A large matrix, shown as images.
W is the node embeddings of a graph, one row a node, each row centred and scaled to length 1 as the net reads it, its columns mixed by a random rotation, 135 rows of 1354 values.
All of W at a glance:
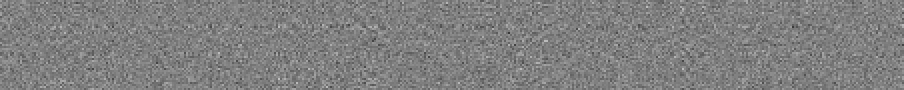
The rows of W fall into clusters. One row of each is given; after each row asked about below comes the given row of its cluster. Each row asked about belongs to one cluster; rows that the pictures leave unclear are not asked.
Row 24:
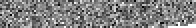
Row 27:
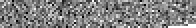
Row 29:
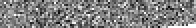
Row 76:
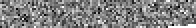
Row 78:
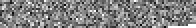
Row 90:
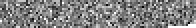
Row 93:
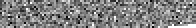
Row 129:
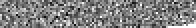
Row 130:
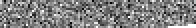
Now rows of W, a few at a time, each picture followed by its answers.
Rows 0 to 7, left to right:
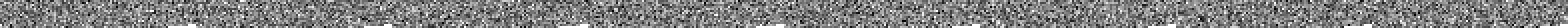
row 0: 27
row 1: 78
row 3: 93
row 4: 27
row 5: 93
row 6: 76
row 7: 78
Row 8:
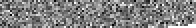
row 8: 24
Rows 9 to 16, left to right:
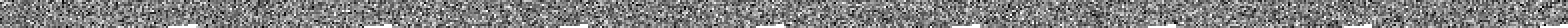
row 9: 27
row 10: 27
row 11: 78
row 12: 93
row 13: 129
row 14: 130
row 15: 129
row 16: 76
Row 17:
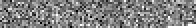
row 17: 130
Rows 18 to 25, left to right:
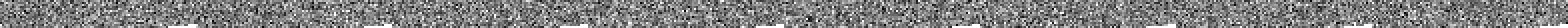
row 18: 27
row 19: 27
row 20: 78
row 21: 78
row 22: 76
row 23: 129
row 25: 130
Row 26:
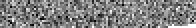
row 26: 93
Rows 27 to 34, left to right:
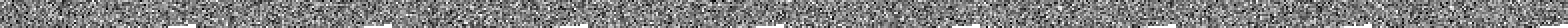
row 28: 24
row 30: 24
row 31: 78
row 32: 29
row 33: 24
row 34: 29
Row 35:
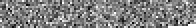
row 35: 90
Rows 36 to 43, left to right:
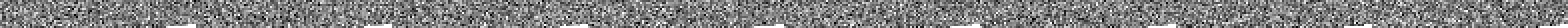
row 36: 129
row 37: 93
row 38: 93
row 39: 129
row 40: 129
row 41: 129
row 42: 90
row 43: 78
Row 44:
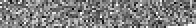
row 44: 129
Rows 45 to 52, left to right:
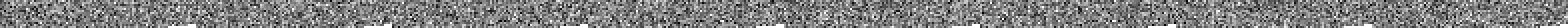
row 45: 93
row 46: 24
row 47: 76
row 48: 76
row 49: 130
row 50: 76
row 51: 130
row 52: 27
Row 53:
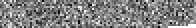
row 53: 29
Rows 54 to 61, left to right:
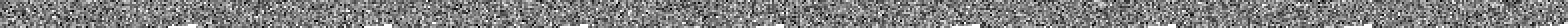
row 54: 93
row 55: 27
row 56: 78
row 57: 130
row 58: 93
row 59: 24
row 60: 24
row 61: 24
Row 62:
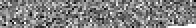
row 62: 129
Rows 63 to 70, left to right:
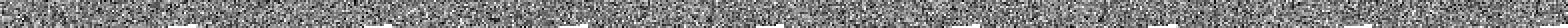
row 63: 76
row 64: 27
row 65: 129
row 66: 90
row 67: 29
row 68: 90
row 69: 27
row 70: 130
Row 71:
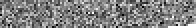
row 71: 24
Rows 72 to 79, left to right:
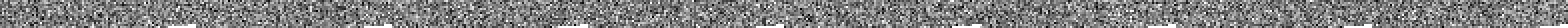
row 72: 93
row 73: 24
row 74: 29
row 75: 90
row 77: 27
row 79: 130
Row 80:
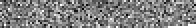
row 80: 130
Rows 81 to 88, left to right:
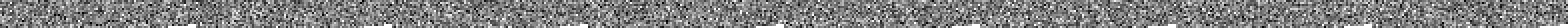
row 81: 76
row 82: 130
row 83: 130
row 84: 29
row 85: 78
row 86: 78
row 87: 93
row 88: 130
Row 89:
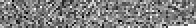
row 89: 27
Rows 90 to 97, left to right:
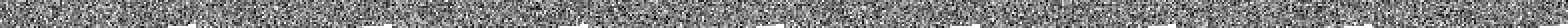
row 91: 29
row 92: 29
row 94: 29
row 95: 93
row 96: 24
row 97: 129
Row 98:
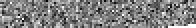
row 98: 76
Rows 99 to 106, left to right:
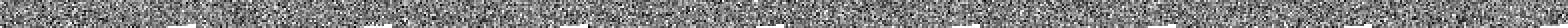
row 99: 129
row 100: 29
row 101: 93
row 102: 76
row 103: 130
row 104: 130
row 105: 90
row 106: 93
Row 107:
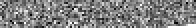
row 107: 129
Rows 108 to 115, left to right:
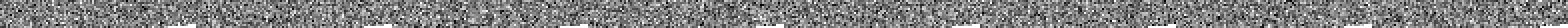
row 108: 24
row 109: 93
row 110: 78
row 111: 24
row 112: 93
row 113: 76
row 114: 93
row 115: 76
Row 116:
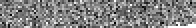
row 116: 24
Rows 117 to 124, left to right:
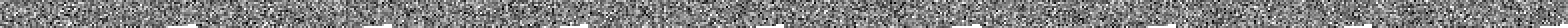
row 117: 129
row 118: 129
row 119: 24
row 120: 76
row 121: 130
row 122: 129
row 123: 29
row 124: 29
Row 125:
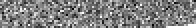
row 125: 129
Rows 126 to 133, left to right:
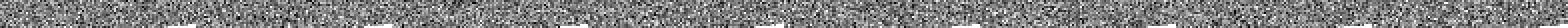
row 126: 24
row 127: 93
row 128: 27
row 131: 129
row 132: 29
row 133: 78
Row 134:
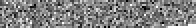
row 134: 24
